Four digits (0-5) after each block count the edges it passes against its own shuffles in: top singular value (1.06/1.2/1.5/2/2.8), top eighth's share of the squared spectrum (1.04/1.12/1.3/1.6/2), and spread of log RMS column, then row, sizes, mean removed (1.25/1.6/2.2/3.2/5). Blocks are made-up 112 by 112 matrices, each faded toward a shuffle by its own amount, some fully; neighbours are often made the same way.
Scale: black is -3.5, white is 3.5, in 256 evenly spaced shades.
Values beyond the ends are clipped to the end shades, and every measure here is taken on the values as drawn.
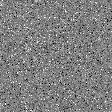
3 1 0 0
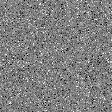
3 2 1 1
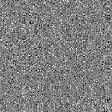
4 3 2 2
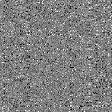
4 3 2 2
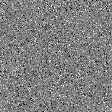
3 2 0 0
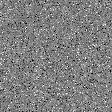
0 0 0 0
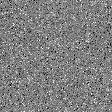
2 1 0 0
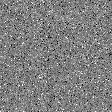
2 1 0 0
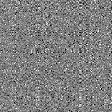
4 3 2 2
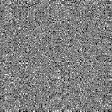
4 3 2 2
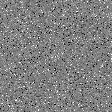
0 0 0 0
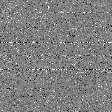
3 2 0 2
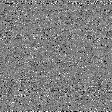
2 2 0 3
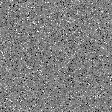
2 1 0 0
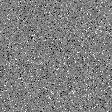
2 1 0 0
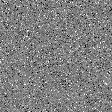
2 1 0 0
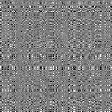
5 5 4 4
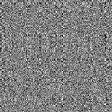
4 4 3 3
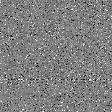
3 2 0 1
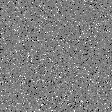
2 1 0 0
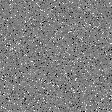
0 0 0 0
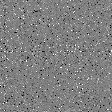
3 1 0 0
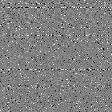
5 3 1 2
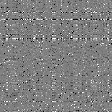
5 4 2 3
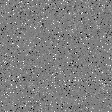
3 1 0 0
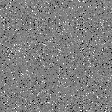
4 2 1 1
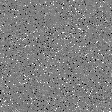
2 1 0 0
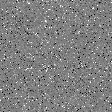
3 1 0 0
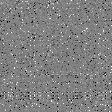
4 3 1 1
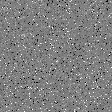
2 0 0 0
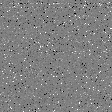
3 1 0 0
